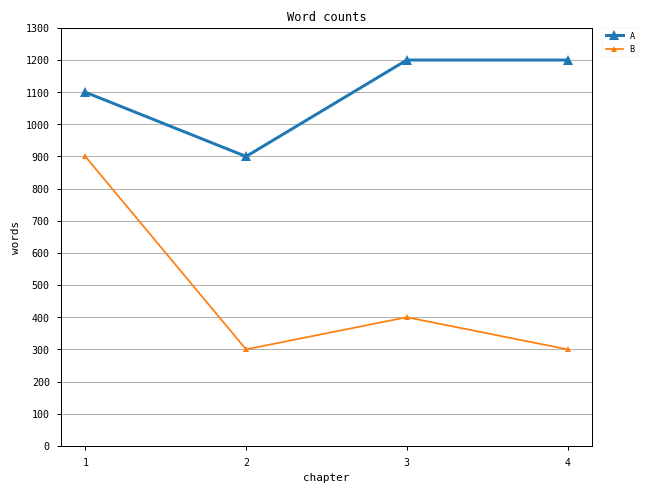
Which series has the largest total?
A
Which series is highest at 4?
A
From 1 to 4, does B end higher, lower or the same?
lower
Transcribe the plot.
Title: Word counts
x-axis: chapter, ticks 1 2 3 4
y-axis: words, ticks 0 100 200 300 400 500 600 700 800 900 1000 1100 1200 1300
Legend: A, B
Values:
A: 1100 900 1200 1200
B: 900 300 400 300
